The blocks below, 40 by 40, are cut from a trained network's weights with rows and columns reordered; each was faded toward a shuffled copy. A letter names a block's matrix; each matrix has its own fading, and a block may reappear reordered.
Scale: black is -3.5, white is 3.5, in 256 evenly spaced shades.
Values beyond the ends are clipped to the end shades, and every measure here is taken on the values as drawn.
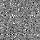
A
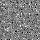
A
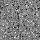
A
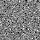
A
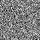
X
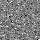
A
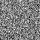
X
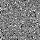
A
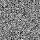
X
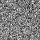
X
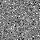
A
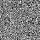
X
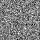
X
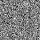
X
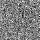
X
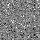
A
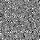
A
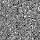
A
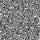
A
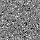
A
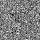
X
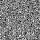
X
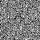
X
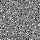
A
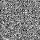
X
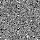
A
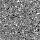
A
